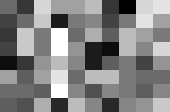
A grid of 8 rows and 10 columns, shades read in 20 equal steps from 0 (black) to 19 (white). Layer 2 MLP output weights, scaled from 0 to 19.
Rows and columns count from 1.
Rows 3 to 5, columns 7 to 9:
7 14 12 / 1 14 10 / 7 9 5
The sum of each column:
50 67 92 105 82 71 51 74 86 98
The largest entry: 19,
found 3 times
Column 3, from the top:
16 15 9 9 11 12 7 13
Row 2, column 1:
5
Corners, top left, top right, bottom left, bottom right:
8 17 7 15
